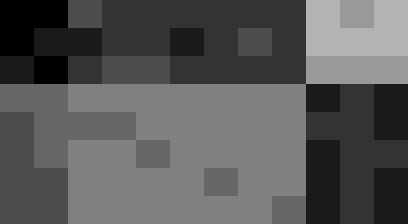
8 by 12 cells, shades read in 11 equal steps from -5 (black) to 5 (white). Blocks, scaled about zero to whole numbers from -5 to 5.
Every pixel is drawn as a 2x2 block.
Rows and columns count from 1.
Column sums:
-23 -21 -10 -9 -9 -10 -10 -8 -10 -14 -11 -14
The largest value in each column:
-1 -1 0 0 0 0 0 0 0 2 2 2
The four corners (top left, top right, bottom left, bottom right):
-5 2 -2 -4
